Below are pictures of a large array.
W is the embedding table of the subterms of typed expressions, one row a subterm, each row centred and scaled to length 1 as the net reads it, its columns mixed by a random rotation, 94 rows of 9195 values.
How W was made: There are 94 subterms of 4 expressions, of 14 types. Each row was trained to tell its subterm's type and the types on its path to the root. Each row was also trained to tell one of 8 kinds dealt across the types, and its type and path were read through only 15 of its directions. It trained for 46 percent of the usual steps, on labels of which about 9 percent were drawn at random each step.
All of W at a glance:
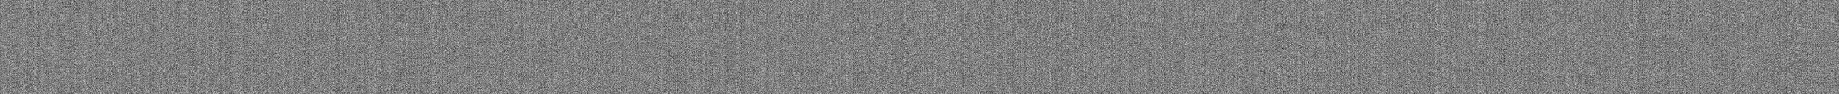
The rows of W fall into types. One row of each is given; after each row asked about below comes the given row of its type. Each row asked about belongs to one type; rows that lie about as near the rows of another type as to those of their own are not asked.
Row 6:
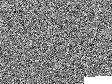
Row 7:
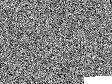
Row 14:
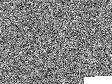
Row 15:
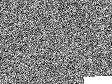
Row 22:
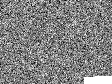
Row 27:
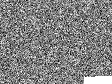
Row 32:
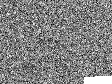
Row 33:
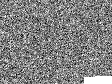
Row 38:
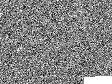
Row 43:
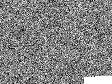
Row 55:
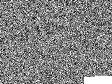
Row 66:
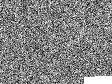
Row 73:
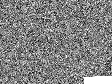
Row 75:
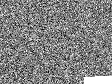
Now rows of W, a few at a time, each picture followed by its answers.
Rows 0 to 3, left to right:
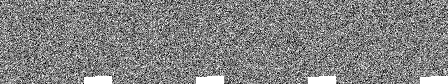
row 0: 6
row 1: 7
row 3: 15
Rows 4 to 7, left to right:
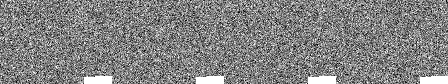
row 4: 6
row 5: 73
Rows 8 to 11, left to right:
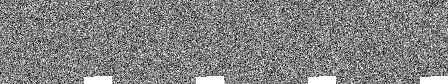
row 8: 73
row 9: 73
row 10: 15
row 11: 66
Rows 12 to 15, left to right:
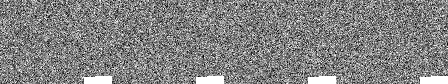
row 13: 7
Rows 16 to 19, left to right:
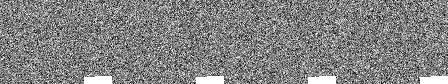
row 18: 14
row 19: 22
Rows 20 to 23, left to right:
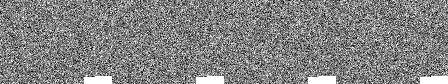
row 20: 75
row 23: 7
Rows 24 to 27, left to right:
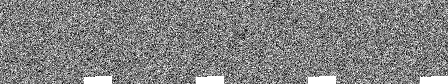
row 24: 38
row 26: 7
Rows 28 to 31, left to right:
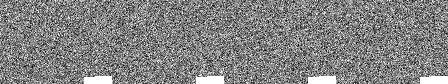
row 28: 32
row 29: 15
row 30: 43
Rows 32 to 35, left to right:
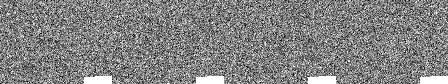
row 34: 73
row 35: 55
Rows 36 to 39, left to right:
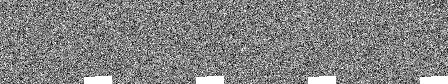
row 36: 43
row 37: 27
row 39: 38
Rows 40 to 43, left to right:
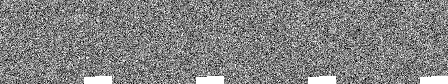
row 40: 6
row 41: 75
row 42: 66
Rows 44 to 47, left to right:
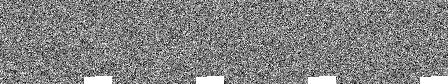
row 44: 66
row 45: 43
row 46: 32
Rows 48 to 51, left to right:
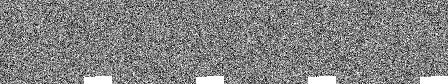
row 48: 7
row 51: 6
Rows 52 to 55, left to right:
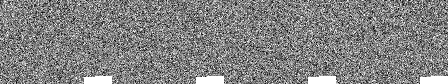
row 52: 22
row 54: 66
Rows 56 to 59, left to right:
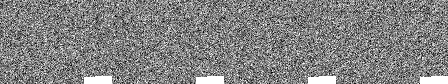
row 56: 43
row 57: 38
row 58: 43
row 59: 6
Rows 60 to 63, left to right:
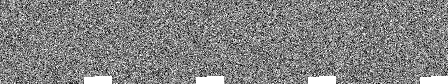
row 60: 15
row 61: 14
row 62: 32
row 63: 14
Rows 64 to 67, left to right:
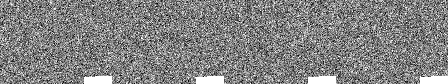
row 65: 73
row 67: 7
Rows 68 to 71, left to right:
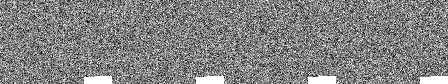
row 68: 55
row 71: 66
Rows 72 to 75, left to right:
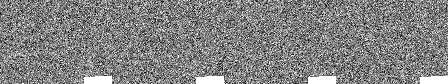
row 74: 55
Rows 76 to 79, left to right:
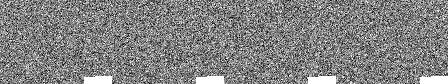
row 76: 33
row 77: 32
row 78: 75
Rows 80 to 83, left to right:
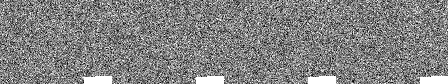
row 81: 14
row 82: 32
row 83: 66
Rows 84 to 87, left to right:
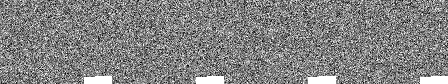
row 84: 43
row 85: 38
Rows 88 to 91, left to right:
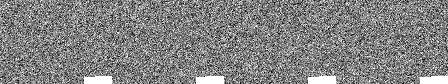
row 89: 15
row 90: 15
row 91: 27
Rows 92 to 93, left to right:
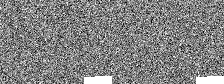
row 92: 73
